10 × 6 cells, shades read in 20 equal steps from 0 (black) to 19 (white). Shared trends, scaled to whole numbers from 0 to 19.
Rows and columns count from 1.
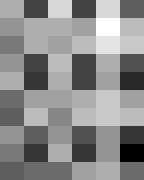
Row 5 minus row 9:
4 0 0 1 1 3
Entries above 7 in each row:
3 6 6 3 3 6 5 3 3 5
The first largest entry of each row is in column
3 5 5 3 1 5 5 1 3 5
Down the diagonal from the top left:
13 13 12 5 12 12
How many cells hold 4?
4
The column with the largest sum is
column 5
